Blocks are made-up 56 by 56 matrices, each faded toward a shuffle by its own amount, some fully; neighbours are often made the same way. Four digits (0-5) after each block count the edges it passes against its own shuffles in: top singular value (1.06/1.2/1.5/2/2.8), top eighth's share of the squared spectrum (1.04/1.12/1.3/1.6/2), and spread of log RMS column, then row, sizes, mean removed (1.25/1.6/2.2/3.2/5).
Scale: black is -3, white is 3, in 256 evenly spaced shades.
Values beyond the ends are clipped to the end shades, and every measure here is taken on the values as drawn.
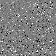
1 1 1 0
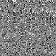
3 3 2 1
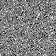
2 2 0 0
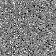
3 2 1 0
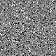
3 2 1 0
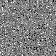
2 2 0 0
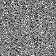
3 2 1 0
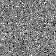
2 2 1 0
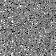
2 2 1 0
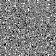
3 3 1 0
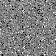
2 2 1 0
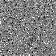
0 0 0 0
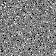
1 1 0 0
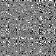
3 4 3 3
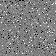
0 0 0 1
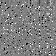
3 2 1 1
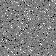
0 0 0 0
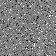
1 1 0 0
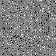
3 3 1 1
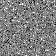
1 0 0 0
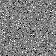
1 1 0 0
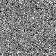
2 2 0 1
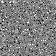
2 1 0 0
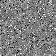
0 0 0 0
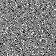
1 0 0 0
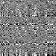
4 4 2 3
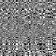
4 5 3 4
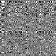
4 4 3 3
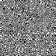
3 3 1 1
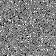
1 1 0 0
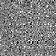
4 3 2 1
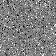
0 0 0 0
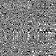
4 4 2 2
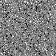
2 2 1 0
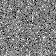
2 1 0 0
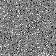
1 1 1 0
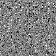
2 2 2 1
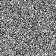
0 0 0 0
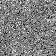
0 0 0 0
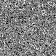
0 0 0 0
